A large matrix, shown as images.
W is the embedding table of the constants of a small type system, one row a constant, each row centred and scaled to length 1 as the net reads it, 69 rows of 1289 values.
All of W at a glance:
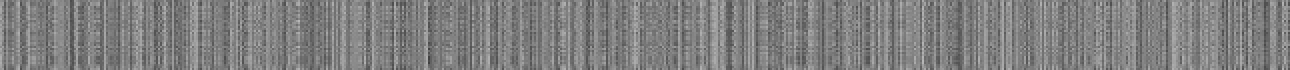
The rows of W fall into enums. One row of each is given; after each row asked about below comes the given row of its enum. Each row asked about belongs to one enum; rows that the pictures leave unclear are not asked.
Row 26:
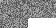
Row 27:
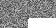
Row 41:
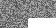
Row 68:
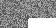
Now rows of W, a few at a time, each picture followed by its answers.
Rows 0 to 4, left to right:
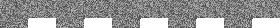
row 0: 41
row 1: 27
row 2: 68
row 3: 68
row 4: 68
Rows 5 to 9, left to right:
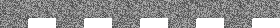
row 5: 68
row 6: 41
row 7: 41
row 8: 26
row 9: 41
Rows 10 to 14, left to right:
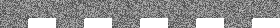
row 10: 68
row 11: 26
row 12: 41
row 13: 41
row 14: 27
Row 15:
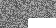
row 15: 41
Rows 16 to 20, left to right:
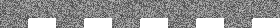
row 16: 68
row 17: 41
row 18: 26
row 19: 41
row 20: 27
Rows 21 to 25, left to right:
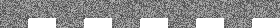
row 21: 68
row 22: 27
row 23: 26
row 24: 41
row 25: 26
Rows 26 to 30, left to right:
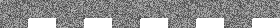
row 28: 68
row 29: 26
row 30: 41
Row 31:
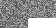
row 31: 41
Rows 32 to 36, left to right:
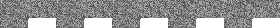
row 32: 68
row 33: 68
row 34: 68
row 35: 41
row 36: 26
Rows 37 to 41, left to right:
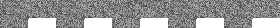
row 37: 68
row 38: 68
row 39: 26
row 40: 68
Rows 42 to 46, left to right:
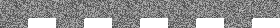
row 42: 41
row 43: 26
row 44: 41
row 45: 41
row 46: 27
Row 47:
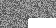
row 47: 68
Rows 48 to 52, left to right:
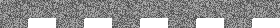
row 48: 26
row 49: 26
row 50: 41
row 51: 68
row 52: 26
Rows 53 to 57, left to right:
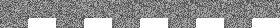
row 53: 27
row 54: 68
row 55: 26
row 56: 26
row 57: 26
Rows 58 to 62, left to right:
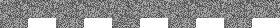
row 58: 26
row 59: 26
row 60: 41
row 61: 26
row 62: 26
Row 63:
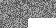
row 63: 26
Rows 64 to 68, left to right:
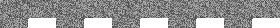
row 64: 26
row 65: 68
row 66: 41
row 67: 68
